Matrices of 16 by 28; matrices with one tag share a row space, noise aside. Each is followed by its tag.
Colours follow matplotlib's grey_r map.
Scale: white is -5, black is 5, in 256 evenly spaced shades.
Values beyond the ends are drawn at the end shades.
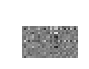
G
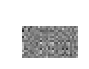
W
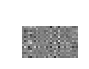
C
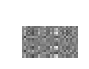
G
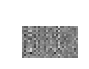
C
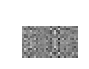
C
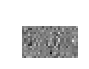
C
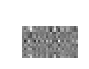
C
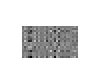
C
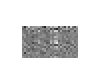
G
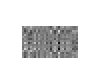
C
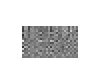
W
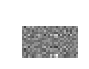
G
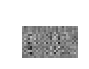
C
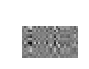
C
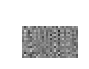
C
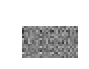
W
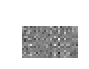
C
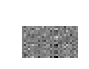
G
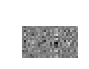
G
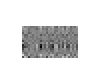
W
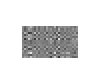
C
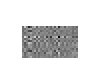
C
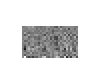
G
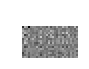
W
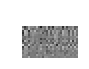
W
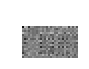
W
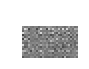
W
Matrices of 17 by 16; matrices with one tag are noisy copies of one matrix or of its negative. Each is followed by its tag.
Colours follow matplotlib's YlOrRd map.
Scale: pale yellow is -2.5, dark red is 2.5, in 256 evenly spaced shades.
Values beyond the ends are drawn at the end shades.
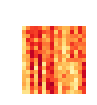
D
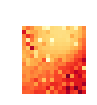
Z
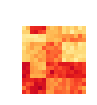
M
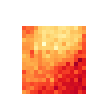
Z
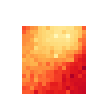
Z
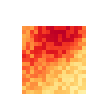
Z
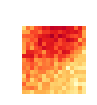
Z
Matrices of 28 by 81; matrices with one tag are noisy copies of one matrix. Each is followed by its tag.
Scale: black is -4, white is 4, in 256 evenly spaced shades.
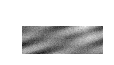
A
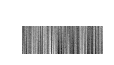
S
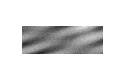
A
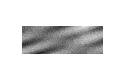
A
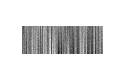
S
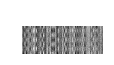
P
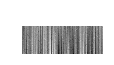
S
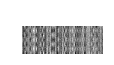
P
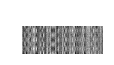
P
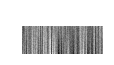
S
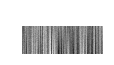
S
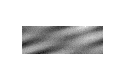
A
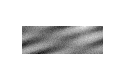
A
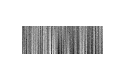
S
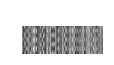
P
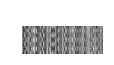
P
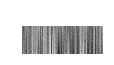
S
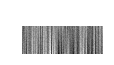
S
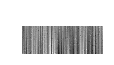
S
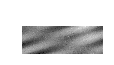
A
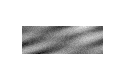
A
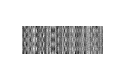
P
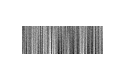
S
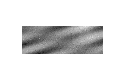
A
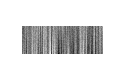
S
